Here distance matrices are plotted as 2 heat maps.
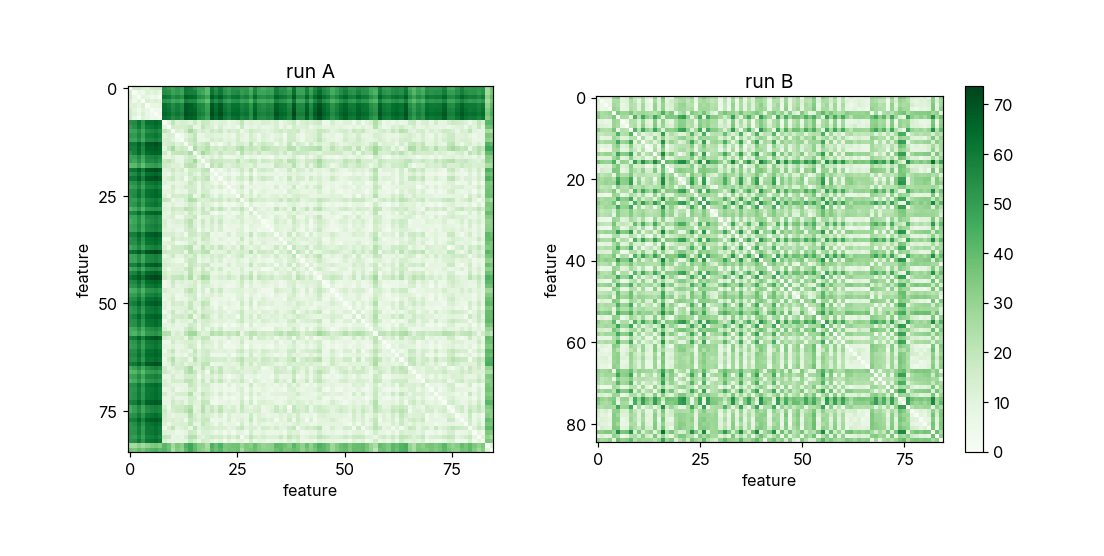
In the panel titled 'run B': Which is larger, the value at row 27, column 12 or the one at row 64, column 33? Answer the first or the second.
the second
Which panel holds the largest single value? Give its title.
run A
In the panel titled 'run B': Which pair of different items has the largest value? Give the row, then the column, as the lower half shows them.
82, 16
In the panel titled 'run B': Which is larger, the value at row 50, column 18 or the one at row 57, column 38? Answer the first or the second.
the second
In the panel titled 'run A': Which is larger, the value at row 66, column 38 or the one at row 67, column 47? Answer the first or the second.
the first
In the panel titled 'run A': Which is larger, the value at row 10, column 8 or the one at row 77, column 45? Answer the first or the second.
the first
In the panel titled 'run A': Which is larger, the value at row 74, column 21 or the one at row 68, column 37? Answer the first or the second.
the first
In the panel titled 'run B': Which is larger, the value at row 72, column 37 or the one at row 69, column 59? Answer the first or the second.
the second
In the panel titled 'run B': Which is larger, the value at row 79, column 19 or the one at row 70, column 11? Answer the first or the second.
the first
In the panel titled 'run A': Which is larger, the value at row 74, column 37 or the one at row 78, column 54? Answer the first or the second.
the second
